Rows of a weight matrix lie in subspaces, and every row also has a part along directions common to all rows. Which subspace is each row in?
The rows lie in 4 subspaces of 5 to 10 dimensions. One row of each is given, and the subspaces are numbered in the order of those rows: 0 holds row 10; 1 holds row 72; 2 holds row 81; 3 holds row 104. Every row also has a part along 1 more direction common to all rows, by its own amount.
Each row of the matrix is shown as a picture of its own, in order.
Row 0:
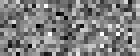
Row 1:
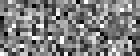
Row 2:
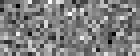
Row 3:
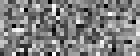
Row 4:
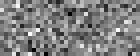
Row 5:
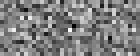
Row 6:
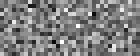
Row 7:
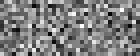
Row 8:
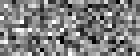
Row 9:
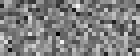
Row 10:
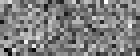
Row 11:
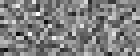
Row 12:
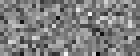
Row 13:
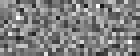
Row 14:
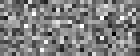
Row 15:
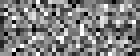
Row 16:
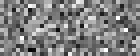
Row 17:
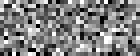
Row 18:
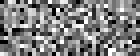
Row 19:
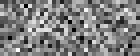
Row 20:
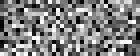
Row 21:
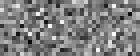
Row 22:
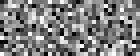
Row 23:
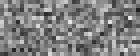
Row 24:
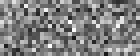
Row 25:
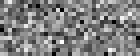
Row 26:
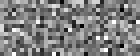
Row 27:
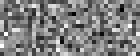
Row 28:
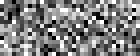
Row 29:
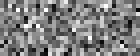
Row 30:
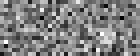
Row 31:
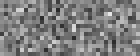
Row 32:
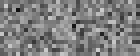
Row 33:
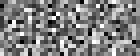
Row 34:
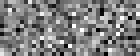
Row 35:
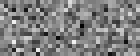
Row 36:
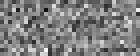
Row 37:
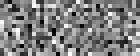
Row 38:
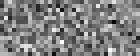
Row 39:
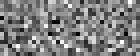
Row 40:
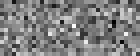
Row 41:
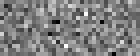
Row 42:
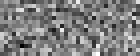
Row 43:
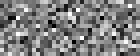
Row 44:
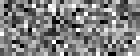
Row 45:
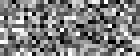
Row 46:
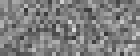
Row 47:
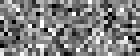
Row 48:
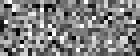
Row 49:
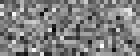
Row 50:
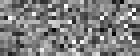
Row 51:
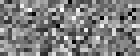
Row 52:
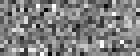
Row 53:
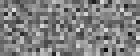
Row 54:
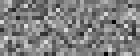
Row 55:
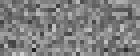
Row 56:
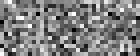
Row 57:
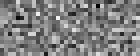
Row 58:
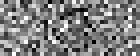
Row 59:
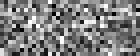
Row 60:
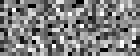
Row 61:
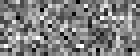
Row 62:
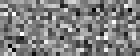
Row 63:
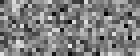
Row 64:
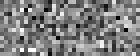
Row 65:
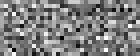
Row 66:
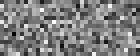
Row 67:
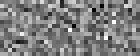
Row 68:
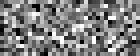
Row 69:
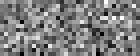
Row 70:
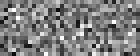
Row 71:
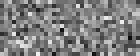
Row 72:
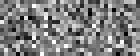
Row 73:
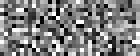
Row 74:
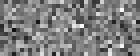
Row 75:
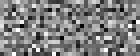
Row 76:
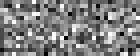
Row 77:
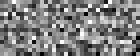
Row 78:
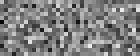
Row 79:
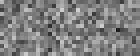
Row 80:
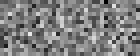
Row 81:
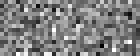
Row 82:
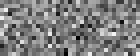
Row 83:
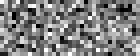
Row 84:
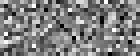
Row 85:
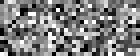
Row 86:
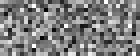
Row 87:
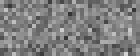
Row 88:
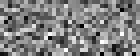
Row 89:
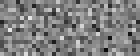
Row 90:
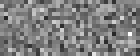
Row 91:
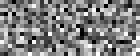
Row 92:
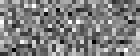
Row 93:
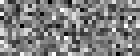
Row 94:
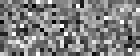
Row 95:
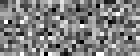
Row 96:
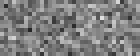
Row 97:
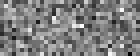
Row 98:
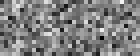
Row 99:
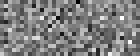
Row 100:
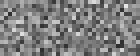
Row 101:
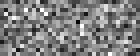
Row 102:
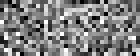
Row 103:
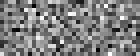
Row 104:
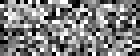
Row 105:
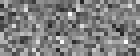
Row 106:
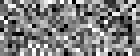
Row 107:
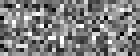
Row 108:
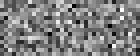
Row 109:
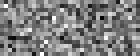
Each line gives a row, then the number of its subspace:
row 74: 1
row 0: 2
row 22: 0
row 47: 0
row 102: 0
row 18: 3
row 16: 2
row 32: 2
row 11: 0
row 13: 0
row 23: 2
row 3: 2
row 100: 1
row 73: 2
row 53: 1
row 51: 3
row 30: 0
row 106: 0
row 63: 3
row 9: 3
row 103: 0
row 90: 3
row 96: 1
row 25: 3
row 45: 1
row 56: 0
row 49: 2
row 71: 3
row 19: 2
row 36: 2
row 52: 2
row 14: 3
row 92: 2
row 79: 3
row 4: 0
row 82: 0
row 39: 1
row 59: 2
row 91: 1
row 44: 1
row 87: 0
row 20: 2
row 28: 3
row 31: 2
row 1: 0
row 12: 0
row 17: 0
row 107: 0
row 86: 0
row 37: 0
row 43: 3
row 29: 2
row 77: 1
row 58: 0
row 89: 1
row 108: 3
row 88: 0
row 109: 1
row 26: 1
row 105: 3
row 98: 3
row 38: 3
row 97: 1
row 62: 1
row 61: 0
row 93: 3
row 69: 0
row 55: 2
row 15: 3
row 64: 2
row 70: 3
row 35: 3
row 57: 0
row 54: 3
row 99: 0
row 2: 0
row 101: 3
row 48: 0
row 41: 1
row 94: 3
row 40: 1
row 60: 2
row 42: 3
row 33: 3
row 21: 0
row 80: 0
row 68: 0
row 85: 3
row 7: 0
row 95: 0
